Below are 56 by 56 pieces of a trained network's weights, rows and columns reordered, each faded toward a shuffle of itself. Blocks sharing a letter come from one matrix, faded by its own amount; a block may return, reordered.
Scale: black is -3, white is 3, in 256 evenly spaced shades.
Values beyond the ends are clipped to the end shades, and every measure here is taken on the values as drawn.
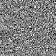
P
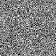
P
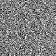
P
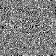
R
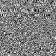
P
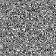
R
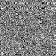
P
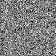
P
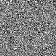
P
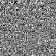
R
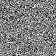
P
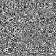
R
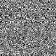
R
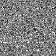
R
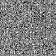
R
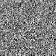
P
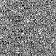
R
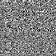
R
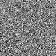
P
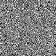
P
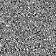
R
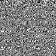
R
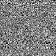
P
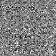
R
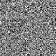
P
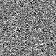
P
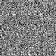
P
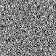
P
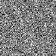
P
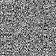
P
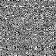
R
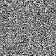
P
